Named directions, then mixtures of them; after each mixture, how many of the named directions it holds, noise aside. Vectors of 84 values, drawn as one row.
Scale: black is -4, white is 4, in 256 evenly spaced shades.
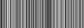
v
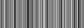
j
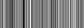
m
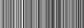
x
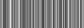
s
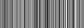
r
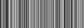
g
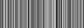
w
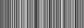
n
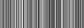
two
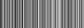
one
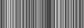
one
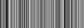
one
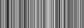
three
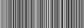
three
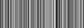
two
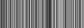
two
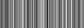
three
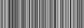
three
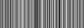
three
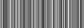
one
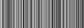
two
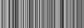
one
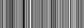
one
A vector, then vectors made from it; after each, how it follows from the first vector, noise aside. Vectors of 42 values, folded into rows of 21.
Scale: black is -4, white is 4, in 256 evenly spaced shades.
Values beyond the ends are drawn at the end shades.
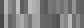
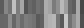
reversed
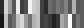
scaled up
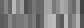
reversed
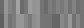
shrunk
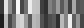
scaled up
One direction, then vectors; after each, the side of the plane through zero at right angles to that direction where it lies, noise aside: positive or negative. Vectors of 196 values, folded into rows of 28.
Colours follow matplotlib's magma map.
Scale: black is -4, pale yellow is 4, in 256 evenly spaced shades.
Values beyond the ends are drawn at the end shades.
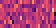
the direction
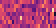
positive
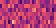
negative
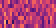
positive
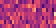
negative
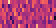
positive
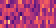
positive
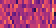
positive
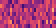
positive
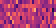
negative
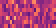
positive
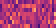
negative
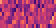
negative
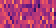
positive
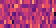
positive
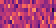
negative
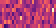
positive
